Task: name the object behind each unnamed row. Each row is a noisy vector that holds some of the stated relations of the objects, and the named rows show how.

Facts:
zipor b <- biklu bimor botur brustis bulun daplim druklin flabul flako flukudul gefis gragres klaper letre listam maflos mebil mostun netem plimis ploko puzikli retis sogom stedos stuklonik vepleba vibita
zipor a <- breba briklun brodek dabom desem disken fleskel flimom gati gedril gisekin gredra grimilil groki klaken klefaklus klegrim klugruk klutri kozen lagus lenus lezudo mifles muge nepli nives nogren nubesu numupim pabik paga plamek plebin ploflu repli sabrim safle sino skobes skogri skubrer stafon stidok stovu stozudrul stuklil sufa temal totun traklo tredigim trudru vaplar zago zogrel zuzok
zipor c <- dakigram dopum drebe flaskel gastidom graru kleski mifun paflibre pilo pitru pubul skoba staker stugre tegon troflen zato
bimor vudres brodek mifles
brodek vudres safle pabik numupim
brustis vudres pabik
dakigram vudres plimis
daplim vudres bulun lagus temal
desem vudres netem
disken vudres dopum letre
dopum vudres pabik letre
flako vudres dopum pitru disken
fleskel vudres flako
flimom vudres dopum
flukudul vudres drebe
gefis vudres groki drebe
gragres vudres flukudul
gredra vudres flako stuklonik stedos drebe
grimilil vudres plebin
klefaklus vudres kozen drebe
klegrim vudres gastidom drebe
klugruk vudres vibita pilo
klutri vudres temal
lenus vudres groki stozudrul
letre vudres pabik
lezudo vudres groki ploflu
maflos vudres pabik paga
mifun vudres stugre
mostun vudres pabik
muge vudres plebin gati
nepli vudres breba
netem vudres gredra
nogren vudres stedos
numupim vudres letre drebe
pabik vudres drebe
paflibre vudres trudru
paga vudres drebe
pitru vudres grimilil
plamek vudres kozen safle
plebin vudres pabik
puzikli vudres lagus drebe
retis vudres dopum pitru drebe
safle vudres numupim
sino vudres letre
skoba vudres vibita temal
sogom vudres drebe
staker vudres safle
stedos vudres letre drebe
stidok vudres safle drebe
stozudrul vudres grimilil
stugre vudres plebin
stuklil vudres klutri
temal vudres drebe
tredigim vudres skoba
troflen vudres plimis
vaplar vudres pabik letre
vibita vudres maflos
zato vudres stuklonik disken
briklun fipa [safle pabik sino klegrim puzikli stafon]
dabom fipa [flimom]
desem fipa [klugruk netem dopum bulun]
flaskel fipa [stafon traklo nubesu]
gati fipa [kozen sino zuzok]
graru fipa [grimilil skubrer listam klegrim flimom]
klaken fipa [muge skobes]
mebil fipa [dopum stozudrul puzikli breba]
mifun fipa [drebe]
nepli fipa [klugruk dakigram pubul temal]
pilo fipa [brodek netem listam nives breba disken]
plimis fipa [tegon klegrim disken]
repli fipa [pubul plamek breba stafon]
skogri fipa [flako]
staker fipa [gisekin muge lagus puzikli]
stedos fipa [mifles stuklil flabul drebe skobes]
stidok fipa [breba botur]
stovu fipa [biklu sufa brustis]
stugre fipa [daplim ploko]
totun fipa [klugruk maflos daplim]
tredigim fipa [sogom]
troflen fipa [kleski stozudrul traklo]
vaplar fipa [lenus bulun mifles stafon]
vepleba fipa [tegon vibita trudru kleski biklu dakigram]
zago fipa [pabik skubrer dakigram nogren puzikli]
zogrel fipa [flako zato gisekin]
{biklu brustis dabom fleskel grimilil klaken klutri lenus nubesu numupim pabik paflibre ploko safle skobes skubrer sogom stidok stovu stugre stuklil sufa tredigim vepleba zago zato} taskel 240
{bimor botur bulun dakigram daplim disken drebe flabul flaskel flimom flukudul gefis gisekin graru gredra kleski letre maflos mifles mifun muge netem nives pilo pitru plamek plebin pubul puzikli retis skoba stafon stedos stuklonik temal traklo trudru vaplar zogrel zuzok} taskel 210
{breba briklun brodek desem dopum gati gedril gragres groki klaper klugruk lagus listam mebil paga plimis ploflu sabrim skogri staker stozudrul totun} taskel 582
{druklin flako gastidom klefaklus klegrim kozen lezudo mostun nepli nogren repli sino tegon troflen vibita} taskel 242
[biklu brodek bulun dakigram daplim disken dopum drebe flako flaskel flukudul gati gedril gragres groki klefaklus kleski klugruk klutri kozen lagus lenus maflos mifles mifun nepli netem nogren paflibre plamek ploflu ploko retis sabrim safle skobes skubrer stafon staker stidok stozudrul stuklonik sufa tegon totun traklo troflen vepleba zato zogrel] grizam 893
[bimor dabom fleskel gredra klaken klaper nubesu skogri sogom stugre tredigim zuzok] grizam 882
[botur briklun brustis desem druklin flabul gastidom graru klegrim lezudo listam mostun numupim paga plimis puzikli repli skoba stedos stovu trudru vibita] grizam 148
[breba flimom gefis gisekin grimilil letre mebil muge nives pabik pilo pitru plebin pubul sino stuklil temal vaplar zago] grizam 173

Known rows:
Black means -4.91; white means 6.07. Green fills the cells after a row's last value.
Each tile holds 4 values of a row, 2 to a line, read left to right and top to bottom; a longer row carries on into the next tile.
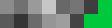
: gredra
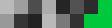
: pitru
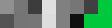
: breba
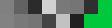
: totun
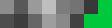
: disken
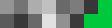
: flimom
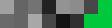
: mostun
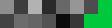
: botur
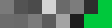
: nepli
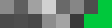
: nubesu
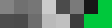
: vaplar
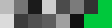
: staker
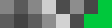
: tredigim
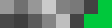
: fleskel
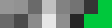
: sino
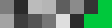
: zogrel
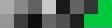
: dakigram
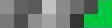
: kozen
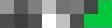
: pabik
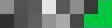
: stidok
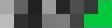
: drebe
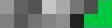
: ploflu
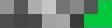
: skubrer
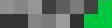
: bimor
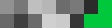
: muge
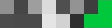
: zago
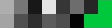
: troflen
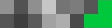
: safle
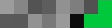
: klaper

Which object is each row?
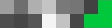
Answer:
grimilil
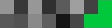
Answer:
puzikli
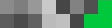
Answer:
stuklil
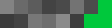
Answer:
bulun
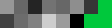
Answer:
mebil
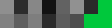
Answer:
stedos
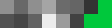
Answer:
plebin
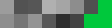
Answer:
paga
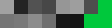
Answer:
plimis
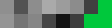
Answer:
lezudo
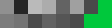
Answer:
stovu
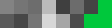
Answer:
temal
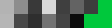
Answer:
tegon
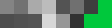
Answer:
nives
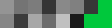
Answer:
flako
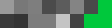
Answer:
sogom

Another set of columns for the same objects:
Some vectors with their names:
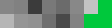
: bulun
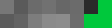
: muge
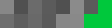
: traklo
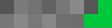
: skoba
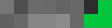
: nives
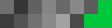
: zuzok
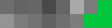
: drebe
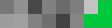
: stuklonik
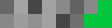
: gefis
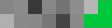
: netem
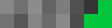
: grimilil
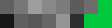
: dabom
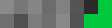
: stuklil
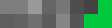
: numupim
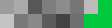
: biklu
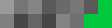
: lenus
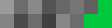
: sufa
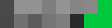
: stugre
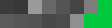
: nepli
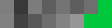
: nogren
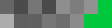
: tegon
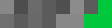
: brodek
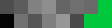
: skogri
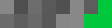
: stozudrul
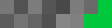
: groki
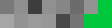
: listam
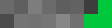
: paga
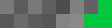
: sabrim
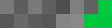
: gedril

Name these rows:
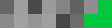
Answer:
letre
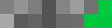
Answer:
zato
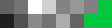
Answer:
tredigim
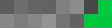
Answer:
pubul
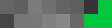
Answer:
plebin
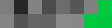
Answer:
kozen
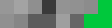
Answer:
paflibre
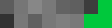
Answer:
desem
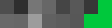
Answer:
breba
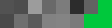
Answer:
repli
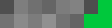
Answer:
pitru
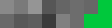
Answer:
klutri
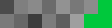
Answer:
troflen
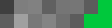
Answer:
pilo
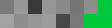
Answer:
puzikli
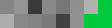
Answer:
daplim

